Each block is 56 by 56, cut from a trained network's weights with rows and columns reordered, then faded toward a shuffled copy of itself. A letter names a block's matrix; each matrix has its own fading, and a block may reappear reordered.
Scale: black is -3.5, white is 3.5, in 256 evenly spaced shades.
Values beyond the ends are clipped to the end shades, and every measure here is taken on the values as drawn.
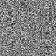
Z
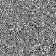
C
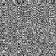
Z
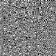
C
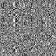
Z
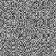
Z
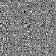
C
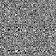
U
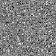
C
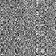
Z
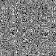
C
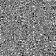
C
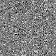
C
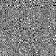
U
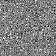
C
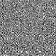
U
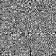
C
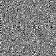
C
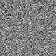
C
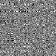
U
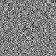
Z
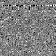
U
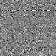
U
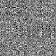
U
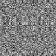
Z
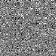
C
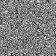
C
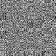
Z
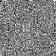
C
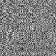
Z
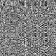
Z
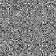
U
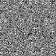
U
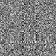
Z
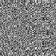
Z
